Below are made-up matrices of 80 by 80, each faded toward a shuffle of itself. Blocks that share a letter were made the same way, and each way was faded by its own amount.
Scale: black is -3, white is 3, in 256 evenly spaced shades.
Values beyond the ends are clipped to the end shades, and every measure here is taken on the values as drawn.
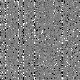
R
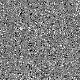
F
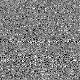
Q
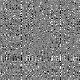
R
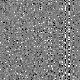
R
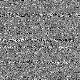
Q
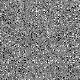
F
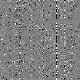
R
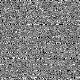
Q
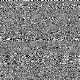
Q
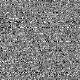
Q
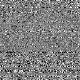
Q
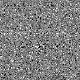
F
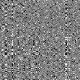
R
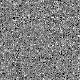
F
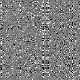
R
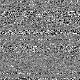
Q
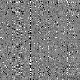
R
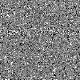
F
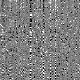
R
